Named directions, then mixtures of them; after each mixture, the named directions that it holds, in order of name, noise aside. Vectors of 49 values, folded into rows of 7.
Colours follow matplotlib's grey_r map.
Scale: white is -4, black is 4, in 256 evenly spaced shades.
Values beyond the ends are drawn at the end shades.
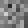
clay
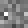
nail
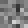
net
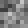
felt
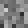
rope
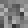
net, rope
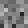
rope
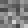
felt, net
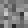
nail, rope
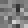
net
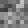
felt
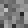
rope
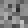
clay, net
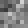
felt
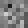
clay, felt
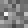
nail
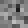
clay, net
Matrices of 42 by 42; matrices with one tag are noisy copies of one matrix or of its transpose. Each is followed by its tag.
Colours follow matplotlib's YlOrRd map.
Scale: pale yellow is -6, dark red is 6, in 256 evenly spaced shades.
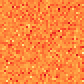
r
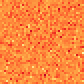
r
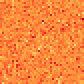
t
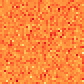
r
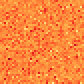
r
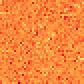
t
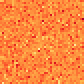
t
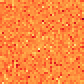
t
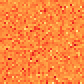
r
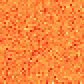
r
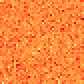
t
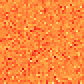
r
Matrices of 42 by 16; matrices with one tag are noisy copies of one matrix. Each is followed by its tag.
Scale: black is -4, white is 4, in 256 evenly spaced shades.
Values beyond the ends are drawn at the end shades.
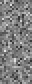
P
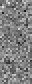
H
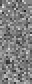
H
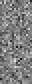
P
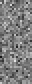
P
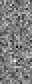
P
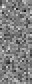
H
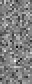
P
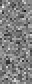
H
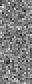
H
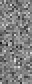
P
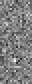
P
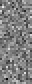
H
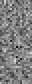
P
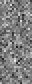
P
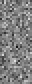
P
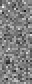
H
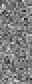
H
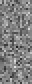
P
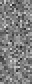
P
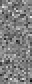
H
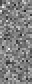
H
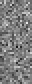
P
